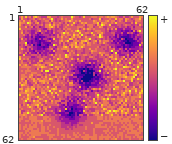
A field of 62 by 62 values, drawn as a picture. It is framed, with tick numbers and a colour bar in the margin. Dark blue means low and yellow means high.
Ninth with the lowest average: centre. Odd rows or columns: none. Seam: horizontal, 80% of the way down, the bottom part calmer. Slope: none. Dips: four.
